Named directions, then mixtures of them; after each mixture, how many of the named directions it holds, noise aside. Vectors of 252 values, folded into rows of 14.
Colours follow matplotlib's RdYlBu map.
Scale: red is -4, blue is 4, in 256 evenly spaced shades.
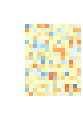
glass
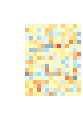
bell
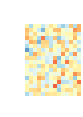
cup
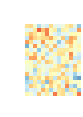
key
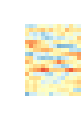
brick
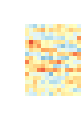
one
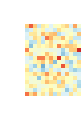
three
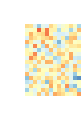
one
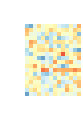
three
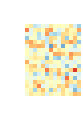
three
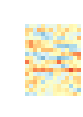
one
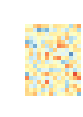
two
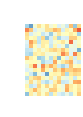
three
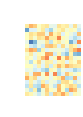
three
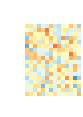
two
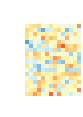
three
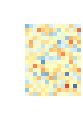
three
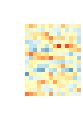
two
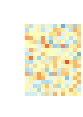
two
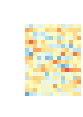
two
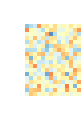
three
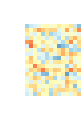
three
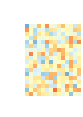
one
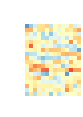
two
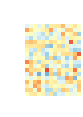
two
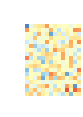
one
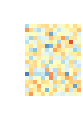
two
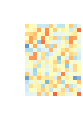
two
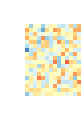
one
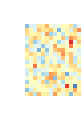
two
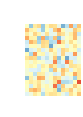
one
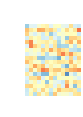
three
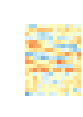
one
